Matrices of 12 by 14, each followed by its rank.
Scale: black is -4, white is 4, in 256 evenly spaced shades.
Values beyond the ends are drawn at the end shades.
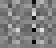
two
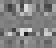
two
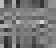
two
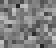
full rank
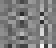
two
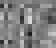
two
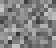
full rank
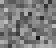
full rank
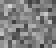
full rank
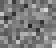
full rank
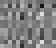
two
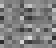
two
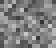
full rank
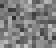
full rank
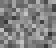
full rank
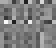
two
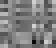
two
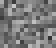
full rank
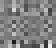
two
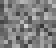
full rank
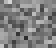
full rank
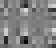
two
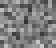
full rank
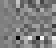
two
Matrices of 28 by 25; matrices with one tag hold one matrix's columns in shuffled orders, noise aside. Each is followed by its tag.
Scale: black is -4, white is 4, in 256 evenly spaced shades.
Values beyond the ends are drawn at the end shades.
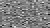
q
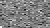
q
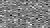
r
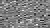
r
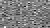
q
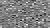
r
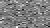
q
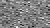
q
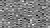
r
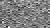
q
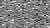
r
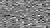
r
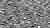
q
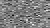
r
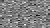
r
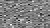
r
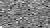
q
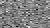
q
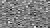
q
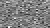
q
